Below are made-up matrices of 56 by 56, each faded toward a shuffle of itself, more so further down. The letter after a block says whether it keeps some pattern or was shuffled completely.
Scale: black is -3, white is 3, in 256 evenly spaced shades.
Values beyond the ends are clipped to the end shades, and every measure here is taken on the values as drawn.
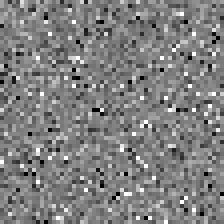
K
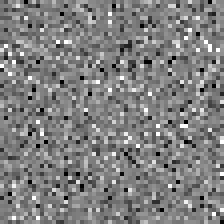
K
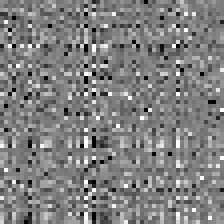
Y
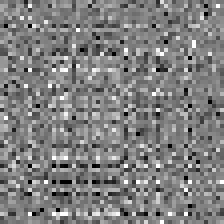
Y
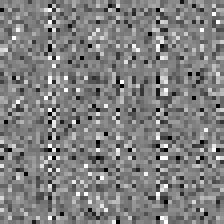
Y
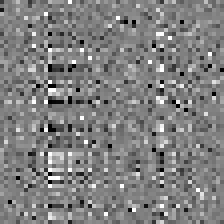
Y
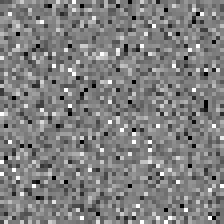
K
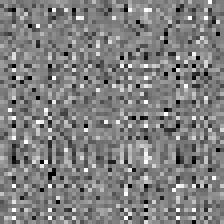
Y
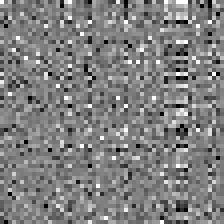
Y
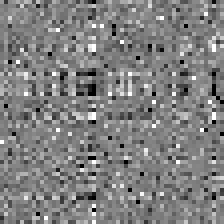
Y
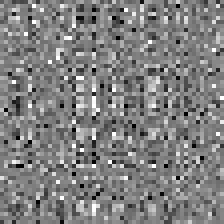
Y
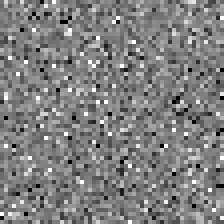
K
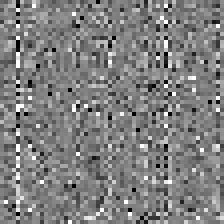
Y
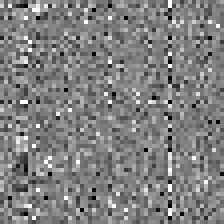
Y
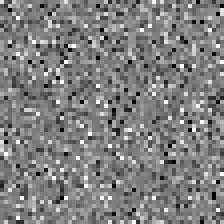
K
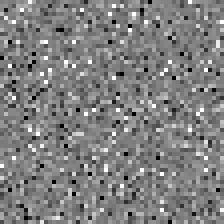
K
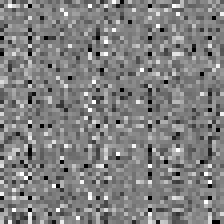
Y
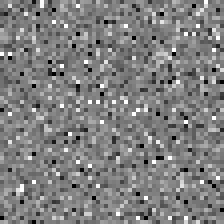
K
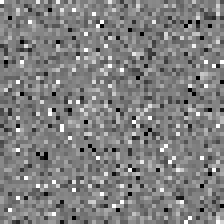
K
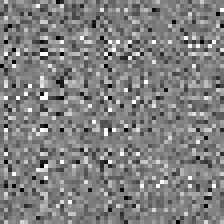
Y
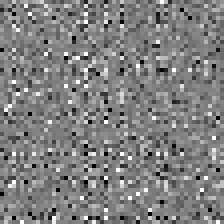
Y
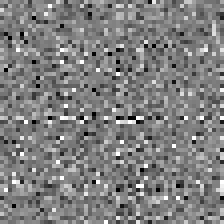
Y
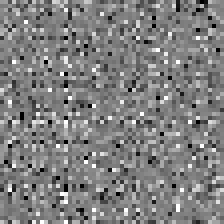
Y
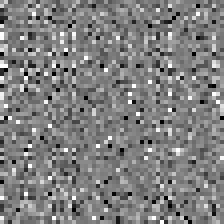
Y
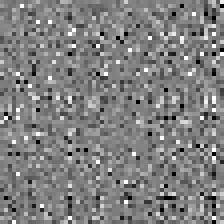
Y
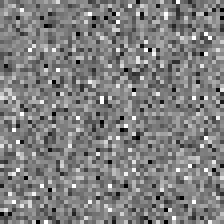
K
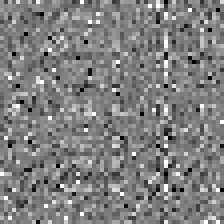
Y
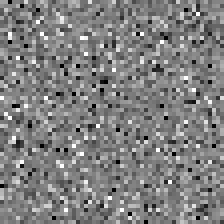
K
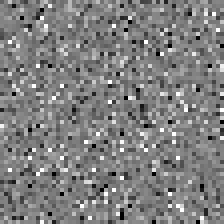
K
